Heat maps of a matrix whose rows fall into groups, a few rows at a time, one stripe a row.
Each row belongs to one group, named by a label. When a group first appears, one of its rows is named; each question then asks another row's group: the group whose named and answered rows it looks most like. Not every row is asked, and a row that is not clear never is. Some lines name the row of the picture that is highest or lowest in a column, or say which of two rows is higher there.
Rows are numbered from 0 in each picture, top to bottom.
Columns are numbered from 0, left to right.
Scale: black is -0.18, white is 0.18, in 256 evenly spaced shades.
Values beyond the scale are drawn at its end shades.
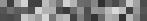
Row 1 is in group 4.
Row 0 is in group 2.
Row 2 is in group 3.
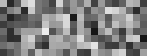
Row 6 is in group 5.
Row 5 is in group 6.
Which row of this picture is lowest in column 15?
6
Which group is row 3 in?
3
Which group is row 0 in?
6
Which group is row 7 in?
4
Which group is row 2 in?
3
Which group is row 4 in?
3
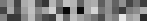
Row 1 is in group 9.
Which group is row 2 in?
6
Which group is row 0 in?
5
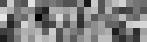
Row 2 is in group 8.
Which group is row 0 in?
4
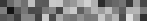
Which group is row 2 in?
3
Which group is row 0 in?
5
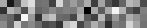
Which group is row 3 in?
2
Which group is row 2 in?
3
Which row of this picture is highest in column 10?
3
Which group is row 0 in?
6
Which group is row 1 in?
4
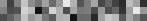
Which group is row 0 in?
2
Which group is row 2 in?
3
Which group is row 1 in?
6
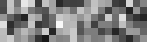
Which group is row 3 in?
8
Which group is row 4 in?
2
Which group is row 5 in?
5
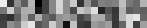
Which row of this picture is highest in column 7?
3
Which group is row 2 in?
2
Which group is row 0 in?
8
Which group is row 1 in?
5
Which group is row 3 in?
9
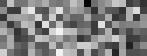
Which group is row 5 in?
4
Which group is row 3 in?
3
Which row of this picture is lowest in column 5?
3
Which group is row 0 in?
4
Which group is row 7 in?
8
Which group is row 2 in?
9
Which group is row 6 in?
5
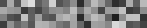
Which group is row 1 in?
8
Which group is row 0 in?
9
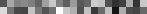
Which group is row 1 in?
8
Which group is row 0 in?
9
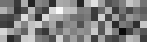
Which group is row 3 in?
9
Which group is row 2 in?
3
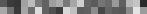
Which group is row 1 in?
2
